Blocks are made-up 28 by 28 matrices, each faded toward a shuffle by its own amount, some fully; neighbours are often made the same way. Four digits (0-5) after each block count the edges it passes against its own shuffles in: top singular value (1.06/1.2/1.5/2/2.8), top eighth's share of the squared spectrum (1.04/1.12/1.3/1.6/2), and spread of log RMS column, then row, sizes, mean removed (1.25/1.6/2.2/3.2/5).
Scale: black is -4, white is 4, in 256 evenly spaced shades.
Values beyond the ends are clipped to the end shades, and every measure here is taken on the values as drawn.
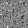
1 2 0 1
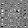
4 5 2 2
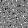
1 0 0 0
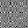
4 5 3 3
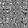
3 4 2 2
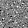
0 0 0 0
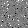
0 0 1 0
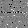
2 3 0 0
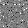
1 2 0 1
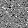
0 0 0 0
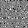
1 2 0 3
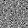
2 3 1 0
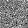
0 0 0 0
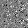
0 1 1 0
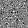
0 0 0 0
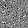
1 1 0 0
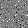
2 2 0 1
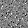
2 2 1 0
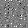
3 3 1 1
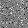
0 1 1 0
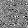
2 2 1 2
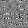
2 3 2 3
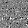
2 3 1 2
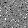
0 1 0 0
